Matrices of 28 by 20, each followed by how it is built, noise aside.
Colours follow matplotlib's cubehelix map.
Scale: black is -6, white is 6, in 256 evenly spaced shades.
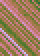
Toeplitz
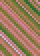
Toeplitz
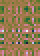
low rank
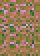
low rank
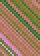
Toeplitz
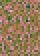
low rank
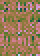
low rank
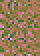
low rank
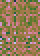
low rank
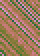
Toeplitz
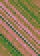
Toeplitz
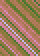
Toeplitz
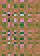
low rank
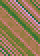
Toeplitz
